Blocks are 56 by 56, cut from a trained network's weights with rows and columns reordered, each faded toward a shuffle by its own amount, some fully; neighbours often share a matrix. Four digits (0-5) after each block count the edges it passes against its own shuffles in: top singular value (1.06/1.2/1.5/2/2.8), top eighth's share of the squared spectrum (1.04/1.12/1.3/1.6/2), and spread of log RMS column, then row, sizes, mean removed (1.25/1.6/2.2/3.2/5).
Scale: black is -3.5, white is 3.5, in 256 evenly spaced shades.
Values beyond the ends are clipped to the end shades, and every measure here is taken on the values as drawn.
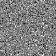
2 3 1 1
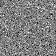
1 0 0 0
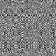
4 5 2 3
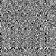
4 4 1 2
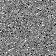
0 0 0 0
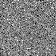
2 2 1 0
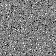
0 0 0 0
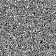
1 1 0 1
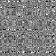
3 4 2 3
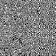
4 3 2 1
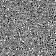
1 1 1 0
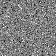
1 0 0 0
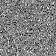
2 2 0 0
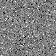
1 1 0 1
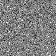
2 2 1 0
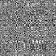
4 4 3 3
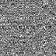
3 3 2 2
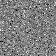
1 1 0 0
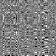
4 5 3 2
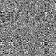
3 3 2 1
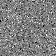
0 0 0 0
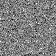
0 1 0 0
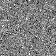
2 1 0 0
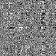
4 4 2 2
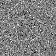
1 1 0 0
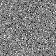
1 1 0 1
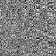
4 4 2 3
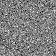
0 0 0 0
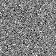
2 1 0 0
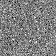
0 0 0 0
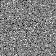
0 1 0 0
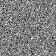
0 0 0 0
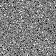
0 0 0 0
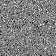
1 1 0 1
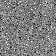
0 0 0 0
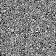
2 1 0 0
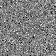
2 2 0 0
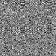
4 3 0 2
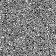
1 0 0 0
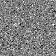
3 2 0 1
